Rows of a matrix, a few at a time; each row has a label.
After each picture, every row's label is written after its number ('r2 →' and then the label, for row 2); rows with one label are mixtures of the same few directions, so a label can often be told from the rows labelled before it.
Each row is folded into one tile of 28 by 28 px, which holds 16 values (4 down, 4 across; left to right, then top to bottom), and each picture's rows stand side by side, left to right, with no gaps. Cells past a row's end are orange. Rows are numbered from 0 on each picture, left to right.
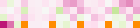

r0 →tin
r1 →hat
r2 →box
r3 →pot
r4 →box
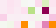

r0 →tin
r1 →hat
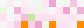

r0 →hat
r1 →tin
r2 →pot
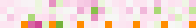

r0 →pot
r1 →tin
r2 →tin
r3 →pot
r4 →hat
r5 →hat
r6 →pot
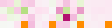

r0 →pot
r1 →tin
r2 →pot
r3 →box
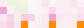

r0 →box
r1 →hat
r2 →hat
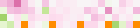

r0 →box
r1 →hat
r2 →tin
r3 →pot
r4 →tin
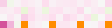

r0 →tin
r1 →hat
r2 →pot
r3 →pot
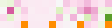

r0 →pot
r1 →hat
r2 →box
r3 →hat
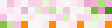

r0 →tin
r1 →pot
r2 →pot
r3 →pot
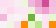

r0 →tin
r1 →box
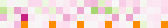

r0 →hat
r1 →pot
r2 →pot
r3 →pot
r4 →box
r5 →tin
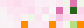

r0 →box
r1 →box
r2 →hat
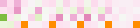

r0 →box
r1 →pot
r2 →box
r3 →box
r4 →pot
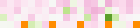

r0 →box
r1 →tin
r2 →pot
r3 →hat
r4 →box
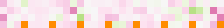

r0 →tin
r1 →hat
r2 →hat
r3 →hat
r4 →tin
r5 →box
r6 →pot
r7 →hat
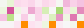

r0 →pot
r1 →hat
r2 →box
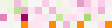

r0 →hat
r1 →pot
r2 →tin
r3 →box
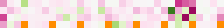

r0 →tin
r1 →hat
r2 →pot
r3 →hat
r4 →tin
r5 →pot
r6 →box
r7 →hat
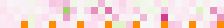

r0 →box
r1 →tin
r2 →pot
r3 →pot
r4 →tin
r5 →hat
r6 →tin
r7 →hat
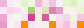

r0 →tin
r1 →box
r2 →box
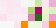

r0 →tin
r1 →pot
